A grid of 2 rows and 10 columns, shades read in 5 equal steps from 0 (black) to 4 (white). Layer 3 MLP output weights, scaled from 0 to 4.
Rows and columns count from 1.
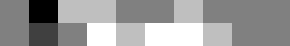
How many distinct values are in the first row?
3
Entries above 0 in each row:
9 10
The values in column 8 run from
2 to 3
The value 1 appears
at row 2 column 2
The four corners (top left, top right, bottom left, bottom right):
2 2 2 2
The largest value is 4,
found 3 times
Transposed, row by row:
2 2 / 0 1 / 3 2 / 3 4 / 2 3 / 2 4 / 3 4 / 2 3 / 2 2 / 2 2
